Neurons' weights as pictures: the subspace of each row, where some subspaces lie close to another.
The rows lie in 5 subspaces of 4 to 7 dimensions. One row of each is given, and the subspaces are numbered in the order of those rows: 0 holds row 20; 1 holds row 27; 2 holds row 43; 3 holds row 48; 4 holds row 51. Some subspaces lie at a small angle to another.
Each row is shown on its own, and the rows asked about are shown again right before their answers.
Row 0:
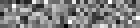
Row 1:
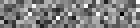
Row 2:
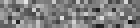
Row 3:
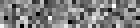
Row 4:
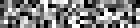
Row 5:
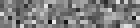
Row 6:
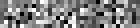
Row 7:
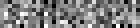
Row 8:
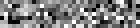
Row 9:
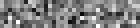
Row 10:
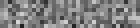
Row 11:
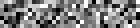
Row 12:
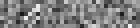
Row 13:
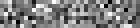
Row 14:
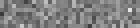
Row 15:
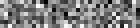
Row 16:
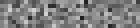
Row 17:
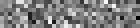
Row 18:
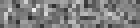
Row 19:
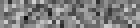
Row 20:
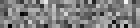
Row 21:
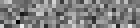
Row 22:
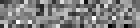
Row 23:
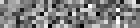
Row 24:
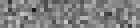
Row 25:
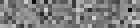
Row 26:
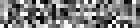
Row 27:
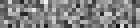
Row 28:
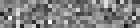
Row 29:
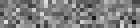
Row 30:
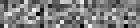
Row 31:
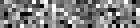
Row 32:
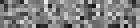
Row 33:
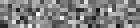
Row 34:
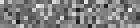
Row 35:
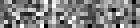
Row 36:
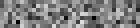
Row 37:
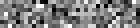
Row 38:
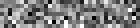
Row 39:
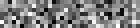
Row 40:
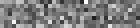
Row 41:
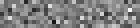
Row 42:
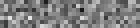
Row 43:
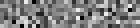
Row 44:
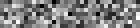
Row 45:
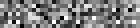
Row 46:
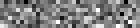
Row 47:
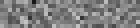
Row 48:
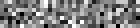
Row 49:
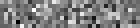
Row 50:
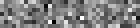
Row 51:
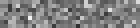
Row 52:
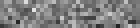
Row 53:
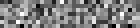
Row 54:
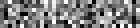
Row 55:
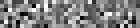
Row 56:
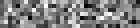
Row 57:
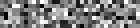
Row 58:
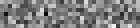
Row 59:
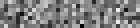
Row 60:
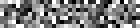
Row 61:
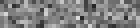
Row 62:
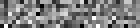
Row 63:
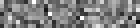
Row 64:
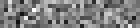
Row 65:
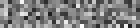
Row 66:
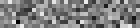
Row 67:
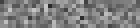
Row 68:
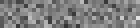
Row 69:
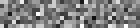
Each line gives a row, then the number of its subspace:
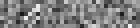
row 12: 0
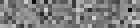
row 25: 2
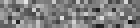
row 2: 4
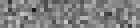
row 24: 1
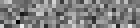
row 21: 0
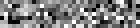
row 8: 3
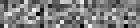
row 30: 0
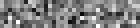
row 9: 4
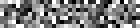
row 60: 2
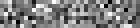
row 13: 1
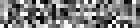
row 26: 0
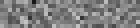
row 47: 2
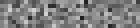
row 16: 4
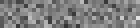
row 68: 2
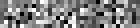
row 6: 3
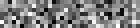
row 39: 3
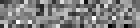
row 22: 0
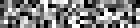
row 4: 4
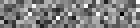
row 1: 3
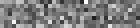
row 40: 2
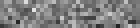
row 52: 4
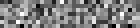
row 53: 0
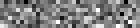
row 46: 4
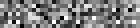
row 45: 2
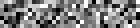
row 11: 3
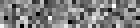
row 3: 4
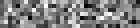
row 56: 4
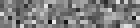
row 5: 2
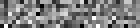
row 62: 0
